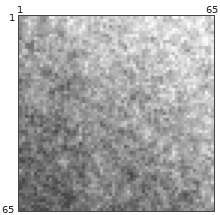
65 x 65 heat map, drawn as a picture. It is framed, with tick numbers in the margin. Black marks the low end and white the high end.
The ninth with the highest average is the top right. No row or column stands out. There is an overall slope up to the top right. The ninth with the lowest average is the bottom left. No regular stripes run through it.
